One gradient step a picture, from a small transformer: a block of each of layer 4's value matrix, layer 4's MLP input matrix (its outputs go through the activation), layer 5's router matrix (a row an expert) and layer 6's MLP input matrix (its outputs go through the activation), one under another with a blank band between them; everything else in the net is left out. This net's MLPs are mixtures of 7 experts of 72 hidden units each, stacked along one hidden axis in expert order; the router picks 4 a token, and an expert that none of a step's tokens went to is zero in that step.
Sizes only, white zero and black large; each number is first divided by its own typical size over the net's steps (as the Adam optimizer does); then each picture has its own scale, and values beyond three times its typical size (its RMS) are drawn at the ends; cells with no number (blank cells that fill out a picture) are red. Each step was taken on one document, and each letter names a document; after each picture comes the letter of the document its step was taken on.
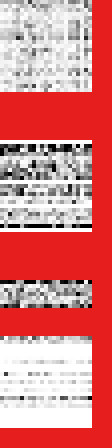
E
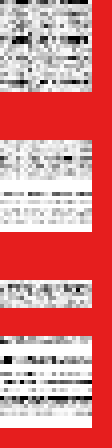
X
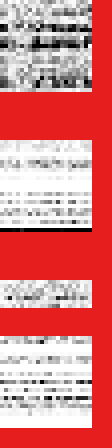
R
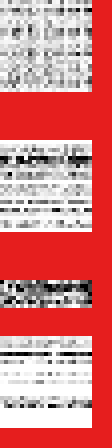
E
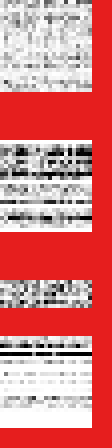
E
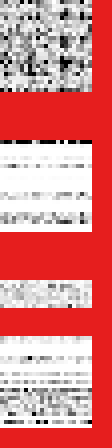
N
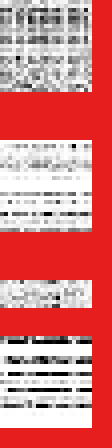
R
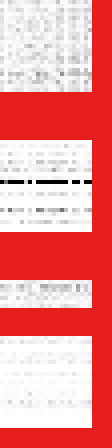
X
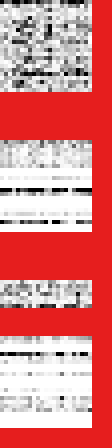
X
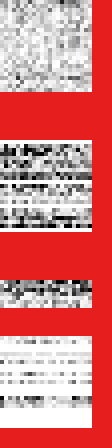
E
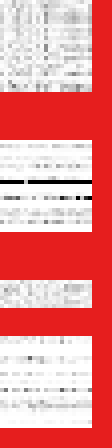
X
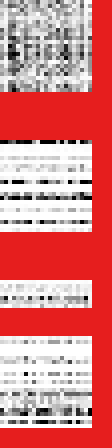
N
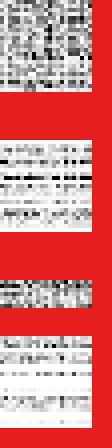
E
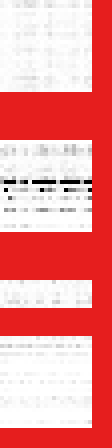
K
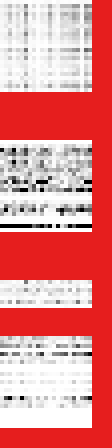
K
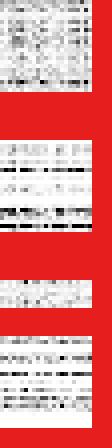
X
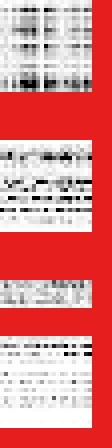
K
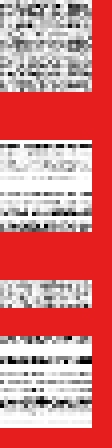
R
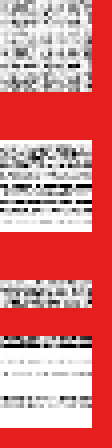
E
